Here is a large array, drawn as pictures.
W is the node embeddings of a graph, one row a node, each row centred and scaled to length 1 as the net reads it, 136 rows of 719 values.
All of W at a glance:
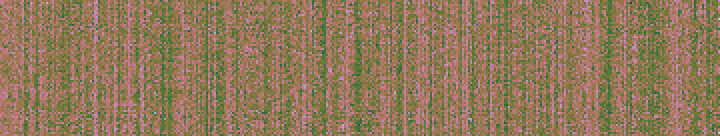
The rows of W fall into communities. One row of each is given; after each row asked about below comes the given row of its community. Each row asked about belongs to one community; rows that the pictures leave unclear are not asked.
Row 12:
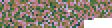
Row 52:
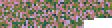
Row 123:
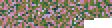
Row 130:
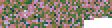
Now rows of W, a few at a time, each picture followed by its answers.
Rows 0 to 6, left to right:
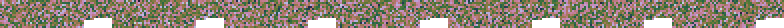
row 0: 52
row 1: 12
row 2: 12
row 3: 52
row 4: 123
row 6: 130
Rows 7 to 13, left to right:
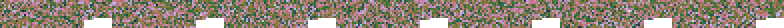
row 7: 12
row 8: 52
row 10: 130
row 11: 123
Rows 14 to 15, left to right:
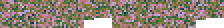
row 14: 123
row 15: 52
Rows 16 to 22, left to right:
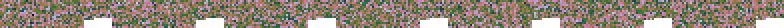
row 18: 12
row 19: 130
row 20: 130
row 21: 52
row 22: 52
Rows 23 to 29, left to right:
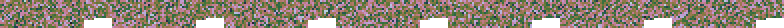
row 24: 123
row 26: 130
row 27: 52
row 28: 123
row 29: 123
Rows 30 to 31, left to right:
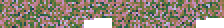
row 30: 12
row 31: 12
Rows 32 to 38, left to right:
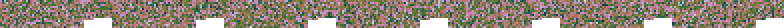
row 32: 130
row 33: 12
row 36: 130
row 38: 130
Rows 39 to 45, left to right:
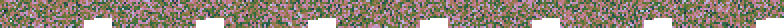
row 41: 52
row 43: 123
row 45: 130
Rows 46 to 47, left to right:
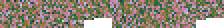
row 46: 123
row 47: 123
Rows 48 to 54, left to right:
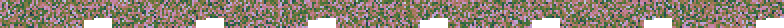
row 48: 130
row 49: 52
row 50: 130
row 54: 123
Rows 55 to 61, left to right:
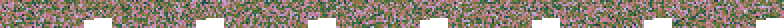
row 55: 52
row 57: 52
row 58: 130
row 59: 52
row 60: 130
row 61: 123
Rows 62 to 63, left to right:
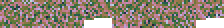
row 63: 130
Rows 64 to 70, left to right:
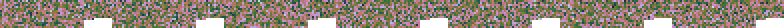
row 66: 52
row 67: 130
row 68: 130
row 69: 52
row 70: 130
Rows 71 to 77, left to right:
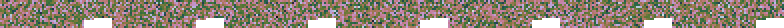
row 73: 123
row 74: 52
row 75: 123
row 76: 123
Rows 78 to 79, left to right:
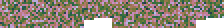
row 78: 130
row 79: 52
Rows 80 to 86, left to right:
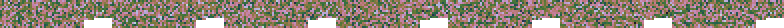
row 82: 130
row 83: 123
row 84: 52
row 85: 52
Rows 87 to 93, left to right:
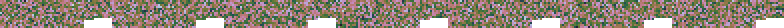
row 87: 123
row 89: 52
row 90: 12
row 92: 52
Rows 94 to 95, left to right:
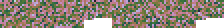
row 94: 12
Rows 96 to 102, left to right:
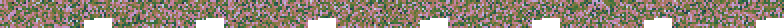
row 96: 123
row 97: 52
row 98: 12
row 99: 123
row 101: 130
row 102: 52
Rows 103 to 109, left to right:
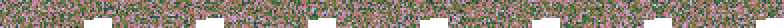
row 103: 130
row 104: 52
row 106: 123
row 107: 130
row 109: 123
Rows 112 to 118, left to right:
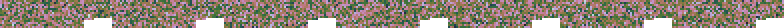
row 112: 123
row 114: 52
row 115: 130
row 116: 52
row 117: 52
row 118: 123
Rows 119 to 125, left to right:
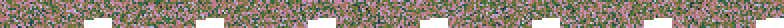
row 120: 52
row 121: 130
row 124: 130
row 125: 130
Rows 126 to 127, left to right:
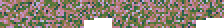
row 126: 52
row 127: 123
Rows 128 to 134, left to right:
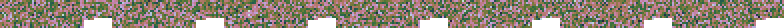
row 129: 52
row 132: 12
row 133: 12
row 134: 130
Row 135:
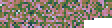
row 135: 52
